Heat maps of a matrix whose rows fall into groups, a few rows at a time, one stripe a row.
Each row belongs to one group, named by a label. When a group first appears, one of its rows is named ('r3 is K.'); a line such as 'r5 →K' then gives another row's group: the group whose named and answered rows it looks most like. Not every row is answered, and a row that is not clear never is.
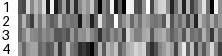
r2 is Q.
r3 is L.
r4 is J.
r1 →L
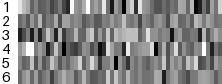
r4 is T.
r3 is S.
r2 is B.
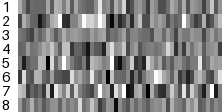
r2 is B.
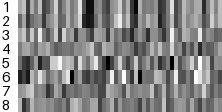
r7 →T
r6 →B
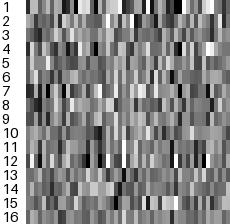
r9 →S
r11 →Q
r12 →Q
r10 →J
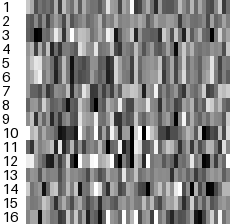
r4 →B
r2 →S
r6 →T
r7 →S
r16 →Q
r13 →Q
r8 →J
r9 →B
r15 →J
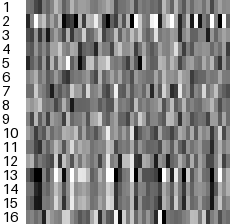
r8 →T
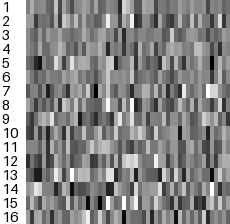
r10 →S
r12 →S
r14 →T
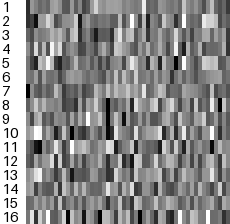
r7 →S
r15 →L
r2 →B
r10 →T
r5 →B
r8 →L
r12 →L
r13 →T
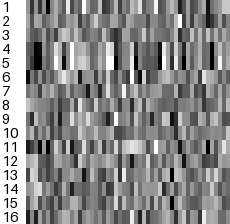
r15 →Q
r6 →B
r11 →S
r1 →S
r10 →B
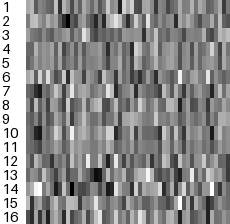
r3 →S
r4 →L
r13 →J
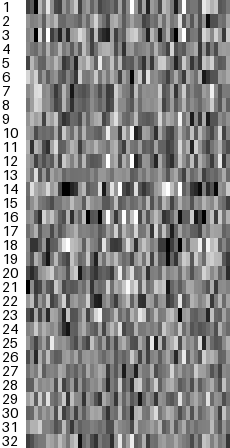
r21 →S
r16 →Q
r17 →Q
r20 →B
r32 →B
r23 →S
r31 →T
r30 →L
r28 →L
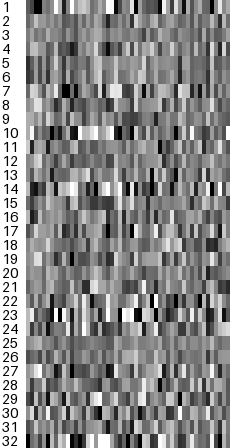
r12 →T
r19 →T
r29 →S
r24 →S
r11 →J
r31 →L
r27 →T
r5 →S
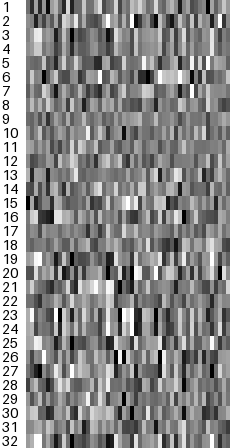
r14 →S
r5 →J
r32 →T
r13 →J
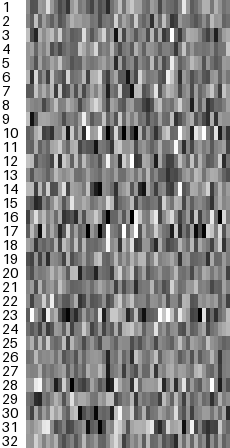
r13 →J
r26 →L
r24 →S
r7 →L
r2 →Q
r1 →B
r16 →L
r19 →S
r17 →Q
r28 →T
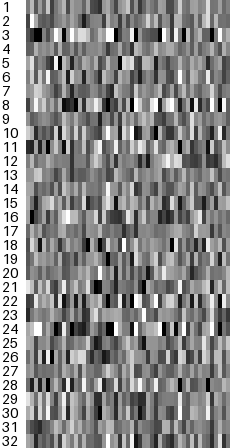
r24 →T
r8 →L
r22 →L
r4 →L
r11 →S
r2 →Q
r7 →T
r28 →S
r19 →L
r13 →T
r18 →Q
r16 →J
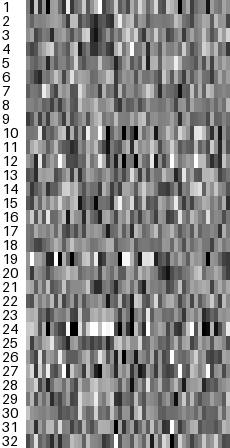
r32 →Q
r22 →L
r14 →J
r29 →B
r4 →B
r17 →L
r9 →S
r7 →J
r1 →S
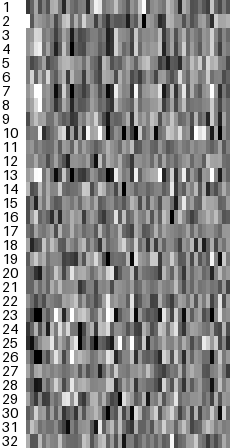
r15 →B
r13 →T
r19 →L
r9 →L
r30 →L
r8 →T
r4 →T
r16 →Q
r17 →L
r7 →T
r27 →J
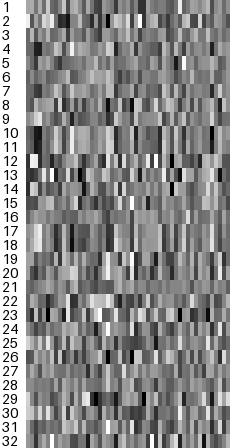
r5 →B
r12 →Q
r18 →T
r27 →Q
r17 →T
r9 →T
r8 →L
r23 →S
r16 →L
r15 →B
